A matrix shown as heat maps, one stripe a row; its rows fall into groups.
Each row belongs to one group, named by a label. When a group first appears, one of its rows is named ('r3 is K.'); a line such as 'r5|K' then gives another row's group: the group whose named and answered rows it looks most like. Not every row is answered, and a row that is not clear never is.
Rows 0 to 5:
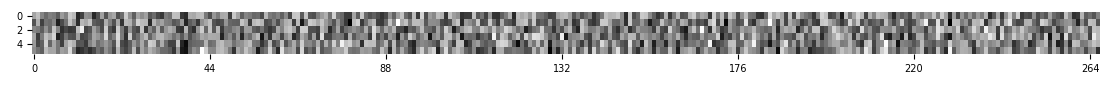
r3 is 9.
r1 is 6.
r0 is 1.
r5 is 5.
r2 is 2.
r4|5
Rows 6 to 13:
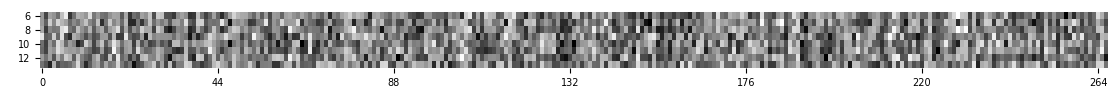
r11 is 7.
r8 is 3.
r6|3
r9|5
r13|6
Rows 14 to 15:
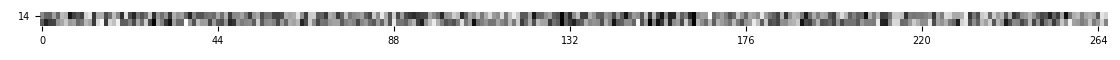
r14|2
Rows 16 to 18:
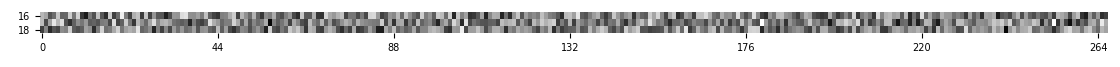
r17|9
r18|2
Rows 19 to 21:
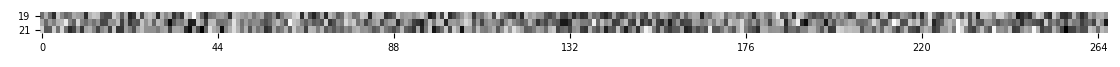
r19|6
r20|3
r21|9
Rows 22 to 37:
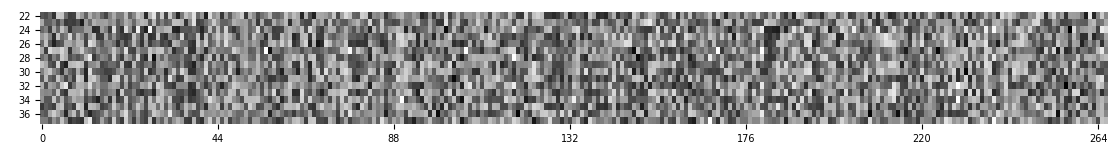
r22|6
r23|9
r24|2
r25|1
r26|1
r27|3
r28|2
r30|1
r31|6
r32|3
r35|6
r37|2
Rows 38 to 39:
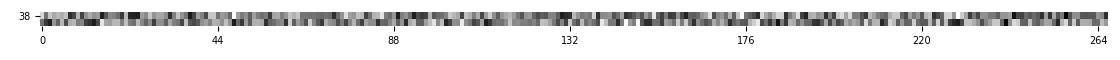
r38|3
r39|5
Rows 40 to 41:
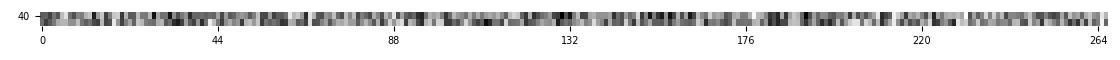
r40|2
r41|7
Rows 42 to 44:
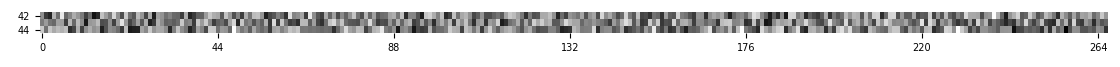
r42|5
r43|1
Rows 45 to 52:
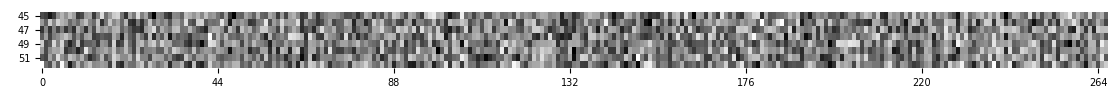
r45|7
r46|3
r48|2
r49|9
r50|9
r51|7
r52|9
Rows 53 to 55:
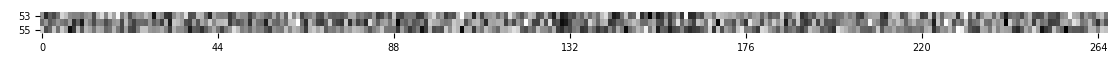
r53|3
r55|9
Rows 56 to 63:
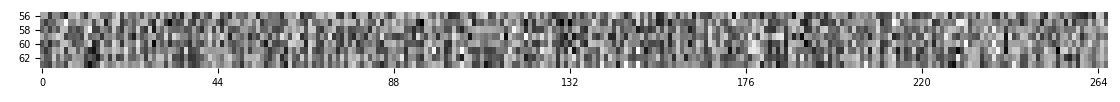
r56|6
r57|7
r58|2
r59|9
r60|2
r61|5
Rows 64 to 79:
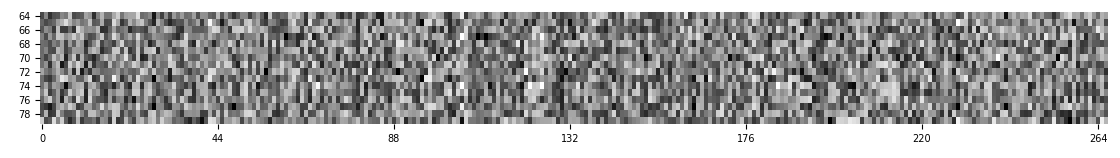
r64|2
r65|7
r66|6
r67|7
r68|1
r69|6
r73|7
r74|1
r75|1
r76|1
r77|7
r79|9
